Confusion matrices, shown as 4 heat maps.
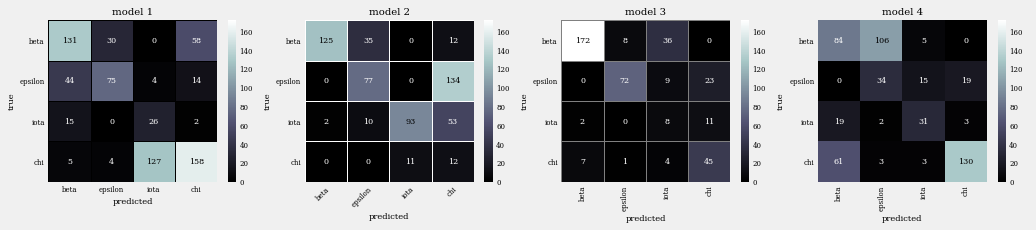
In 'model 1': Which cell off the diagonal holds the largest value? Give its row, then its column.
chi, iota
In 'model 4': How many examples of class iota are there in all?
55
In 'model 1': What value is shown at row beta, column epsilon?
30
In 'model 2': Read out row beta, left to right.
125 35 0 12
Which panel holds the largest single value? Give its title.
model 3
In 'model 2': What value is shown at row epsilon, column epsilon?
77
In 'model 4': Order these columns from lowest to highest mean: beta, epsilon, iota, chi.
iota, epsilon, chi, beta
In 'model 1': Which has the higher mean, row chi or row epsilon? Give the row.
chi
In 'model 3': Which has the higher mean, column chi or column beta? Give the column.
beta
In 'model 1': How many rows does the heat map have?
4
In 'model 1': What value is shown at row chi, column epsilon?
4
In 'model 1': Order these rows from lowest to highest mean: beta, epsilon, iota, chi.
iota, epsilon, beta, chi
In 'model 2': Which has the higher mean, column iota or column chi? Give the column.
chi
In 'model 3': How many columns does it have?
4
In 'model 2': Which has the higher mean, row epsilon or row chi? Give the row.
epsilon
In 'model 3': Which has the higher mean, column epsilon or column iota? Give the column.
epsilon
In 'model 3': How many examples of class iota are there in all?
21
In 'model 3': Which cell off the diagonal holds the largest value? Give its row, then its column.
beta, iota
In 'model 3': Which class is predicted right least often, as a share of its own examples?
iota
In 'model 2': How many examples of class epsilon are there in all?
211
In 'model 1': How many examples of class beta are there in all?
219
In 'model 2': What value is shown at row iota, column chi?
53
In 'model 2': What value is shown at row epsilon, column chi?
134
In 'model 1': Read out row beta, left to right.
131 30 0 58
